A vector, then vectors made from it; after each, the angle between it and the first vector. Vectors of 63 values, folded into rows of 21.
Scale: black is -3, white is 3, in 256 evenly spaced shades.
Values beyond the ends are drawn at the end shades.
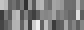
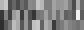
nearly parallel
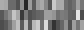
nearly parallel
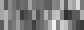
orthogonal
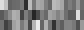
nearly parallel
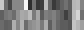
orthogonal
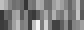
nearly parallel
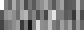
partly aligned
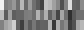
orthogonal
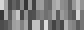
nearly parallel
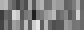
nearly parallel
